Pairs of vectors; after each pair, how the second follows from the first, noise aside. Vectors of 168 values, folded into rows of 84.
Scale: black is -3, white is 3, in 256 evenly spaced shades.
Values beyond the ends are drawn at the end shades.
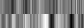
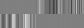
partly zeroed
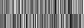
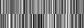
shuffled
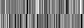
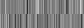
shrunk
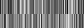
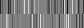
partly zeroed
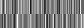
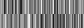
shuffled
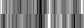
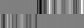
partly zeroed
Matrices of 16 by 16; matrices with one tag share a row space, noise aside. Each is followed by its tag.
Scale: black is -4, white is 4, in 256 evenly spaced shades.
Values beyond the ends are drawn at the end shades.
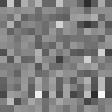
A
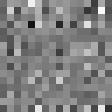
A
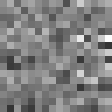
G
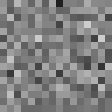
A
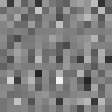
A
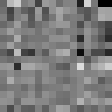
G
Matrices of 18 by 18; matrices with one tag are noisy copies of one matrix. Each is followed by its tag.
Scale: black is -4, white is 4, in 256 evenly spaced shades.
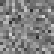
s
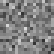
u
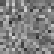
s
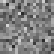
u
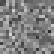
s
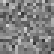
u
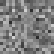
s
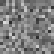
s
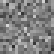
u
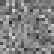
s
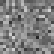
s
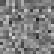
s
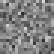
u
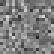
s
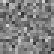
u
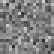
u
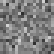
u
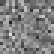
s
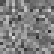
s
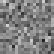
u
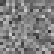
s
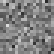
u
